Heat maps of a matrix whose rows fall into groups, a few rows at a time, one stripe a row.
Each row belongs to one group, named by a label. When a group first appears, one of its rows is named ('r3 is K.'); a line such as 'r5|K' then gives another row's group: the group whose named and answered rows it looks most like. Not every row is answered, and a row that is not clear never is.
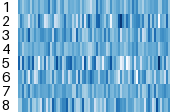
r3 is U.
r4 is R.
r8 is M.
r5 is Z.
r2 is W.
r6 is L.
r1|R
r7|U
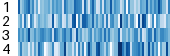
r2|L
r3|U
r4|W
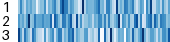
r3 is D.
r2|U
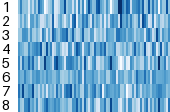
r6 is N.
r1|W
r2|L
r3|M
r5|Z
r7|Z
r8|Z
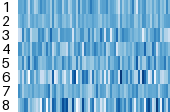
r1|L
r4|N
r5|U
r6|L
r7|R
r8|M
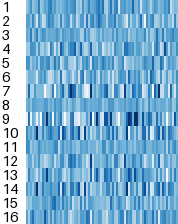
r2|L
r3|U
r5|N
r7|M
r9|W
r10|U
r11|R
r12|M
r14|U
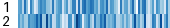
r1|L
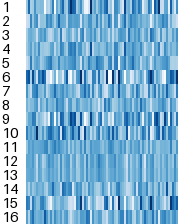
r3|L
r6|D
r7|Z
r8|R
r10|U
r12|L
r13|L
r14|Z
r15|D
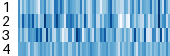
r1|Z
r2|Z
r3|N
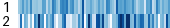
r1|M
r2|W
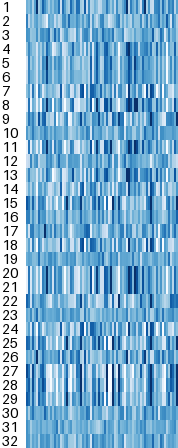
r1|U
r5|W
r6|W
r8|W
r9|D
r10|N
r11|W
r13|W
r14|L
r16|D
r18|L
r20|W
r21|W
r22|D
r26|U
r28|D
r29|D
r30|N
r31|R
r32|N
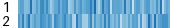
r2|U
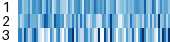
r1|N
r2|Z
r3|D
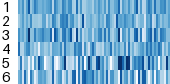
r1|U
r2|M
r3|U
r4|Z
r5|W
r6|L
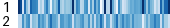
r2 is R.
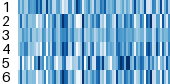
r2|M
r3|M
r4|M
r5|W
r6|M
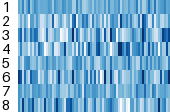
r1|U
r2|L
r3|D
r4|W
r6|D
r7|N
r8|Z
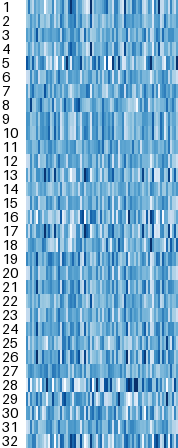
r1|M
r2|M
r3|U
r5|D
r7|N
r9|N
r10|N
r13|N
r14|L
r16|L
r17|N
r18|D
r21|U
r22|M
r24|U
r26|U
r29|Z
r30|L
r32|M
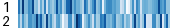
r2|N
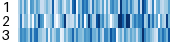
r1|L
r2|W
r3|D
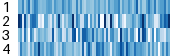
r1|U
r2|D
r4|W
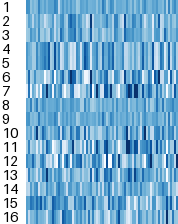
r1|R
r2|M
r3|M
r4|N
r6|M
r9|R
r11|W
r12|D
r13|W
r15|Z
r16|Z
